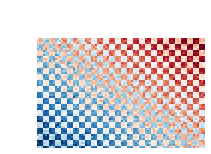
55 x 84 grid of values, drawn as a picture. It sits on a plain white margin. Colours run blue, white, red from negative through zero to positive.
Odd rows or columns: none. Slope: up to the top right. Grain: checkered. Ninth with the lowest average: bottom left. Ninth with the highest average: top right.
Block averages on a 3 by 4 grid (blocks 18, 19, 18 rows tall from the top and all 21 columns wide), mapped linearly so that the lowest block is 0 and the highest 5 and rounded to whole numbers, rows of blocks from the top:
2 3 4 5 | 1 2 3 4 | 0 1 2 3
